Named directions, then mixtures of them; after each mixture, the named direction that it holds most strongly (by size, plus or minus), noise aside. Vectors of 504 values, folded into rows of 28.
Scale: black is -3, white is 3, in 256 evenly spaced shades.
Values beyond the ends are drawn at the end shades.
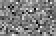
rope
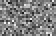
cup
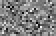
rope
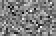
rope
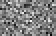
cup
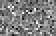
rope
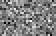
cup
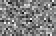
cup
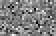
rope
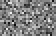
cup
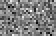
rope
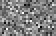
cup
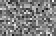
cup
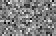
cup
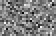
cup
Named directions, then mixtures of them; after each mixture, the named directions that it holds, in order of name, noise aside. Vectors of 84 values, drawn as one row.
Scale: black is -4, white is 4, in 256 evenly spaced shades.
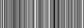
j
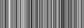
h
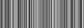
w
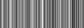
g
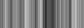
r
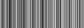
g, h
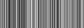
h, j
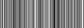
j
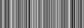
g, w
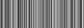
w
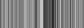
g, r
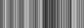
r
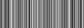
g, w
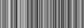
h, w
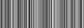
w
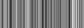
g, r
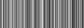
g, j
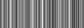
g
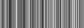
g, h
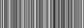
h, j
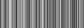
g, h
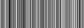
g, h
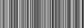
w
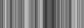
r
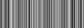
g, w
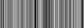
j, r
